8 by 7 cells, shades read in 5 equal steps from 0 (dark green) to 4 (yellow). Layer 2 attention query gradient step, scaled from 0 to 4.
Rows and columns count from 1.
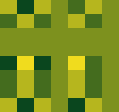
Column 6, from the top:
3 1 2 2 1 1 1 3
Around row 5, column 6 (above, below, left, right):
2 1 4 2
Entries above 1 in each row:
5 4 7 7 4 4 4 5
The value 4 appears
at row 5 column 2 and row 5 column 5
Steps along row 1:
down up down down up down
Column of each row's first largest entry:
1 2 1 1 2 2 2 1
